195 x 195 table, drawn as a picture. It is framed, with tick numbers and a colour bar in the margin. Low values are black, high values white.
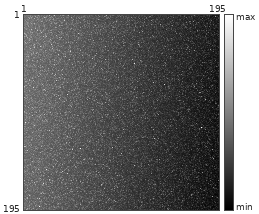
Fine speckle covers the field. On average the colour sits 30% of the way up the scale. There are no regular stripes. No row or column stands out. There is an overall slope up to the left.
